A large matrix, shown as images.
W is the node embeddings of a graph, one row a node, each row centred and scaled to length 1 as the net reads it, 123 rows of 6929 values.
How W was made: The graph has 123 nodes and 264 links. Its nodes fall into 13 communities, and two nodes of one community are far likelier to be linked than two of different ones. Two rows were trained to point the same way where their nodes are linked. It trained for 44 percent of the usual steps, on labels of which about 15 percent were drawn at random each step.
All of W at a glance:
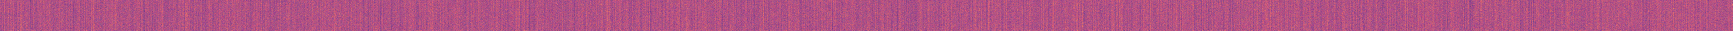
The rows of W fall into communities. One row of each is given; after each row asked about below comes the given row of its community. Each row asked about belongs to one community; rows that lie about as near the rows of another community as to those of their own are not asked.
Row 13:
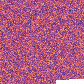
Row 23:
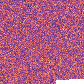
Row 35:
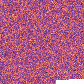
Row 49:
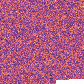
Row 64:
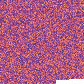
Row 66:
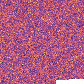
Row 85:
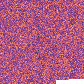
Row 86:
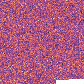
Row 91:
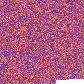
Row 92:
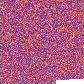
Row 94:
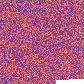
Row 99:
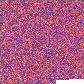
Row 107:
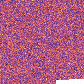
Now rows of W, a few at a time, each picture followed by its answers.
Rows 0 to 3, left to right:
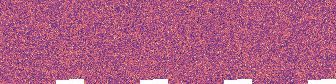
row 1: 107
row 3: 85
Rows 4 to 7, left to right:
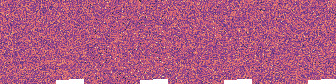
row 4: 107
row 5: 13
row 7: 92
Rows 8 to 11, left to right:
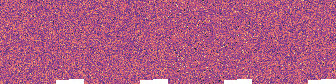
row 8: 35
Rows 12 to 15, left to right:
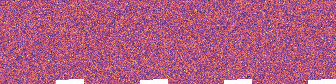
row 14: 86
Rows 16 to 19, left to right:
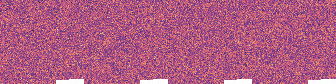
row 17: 91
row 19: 94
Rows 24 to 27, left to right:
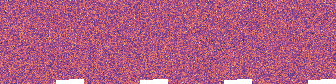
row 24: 35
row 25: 92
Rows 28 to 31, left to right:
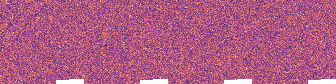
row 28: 13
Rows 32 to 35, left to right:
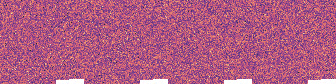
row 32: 99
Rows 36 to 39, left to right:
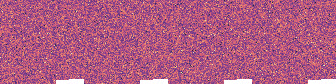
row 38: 86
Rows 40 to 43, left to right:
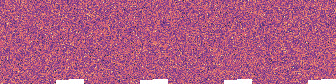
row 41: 66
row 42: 99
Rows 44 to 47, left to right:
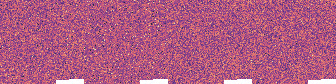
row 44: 35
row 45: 86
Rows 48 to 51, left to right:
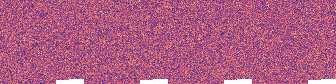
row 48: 86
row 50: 23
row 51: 107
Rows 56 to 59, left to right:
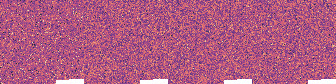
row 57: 85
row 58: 23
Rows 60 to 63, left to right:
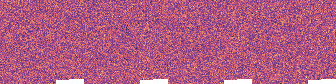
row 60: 64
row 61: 23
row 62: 107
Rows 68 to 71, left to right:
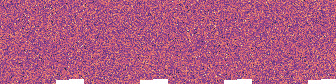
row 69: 92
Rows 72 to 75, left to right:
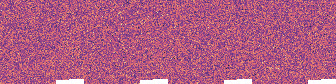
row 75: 23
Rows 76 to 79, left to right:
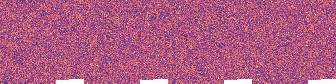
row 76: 94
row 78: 107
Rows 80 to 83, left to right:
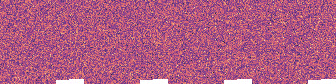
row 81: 35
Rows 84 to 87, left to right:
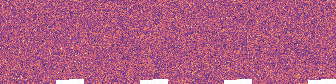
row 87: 99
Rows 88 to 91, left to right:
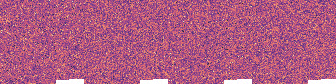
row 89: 35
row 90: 85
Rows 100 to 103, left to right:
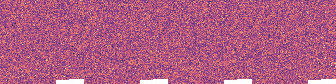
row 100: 49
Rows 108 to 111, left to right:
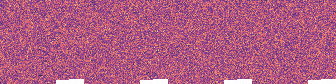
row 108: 94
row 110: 13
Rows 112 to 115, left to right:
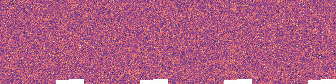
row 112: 86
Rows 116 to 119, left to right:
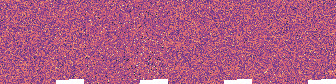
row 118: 94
